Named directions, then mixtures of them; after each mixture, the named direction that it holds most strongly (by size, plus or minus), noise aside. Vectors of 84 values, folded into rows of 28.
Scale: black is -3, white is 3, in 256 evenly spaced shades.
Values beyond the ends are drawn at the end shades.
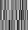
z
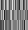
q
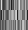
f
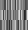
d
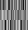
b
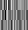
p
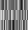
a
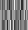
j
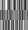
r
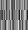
d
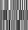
b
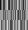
b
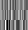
d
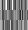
r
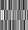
q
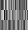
q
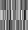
d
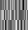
z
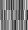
d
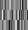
z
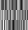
a
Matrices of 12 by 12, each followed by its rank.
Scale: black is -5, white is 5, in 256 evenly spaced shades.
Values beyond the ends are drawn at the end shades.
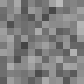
full rank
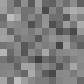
full rank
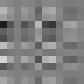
one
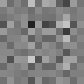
two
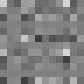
two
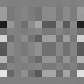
one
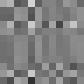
two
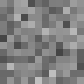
full rank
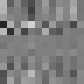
two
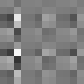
one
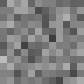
full rank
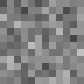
full rank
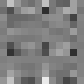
two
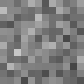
full rank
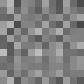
two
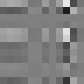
one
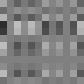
one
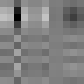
one
